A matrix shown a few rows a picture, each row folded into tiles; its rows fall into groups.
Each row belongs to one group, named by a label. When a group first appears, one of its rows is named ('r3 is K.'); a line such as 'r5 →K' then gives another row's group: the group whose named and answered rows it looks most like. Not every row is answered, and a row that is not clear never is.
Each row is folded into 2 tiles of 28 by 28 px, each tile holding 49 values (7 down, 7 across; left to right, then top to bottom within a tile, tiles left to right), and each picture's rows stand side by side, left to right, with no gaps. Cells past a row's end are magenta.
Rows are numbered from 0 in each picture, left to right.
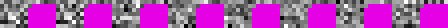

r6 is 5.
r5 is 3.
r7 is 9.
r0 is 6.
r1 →6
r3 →6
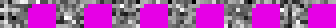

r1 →6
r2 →5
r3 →5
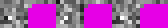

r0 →6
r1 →5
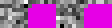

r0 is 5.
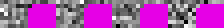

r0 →9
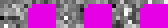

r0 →3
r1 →5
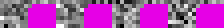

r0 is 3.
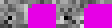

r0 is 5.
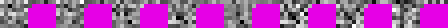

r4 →9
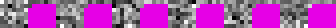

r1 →3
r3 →5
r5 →5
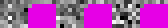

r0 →5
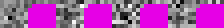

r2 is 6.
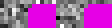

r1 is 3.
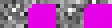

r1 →9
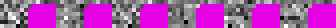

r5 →3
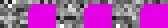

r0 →9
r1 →3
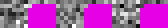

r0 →5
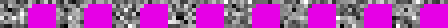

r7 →3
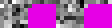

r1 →3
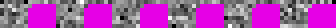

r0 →5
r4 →3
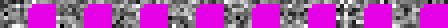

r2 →5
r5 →5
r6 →9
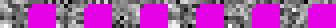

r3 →9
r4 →3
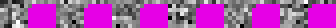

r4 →6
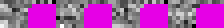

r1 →3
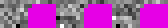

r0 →6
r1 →3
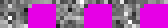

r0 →5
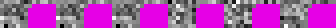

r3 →5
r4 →9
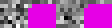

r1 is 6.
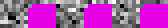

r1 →9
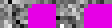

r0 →9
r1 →3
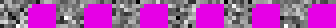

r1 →6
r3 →5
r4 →5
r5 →3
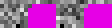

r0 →6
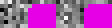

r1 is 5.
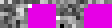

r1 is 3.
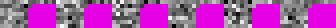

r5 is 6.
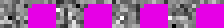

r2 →5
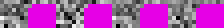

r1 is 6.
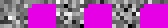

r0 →6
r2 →6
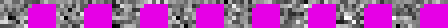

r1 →6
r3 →6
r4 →5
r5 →5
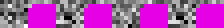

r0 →5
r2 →6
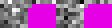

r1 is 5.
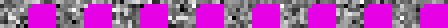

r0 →6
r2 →9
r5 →9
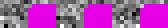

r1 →3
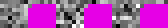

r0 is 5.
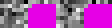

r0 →5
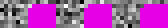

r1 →5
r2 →6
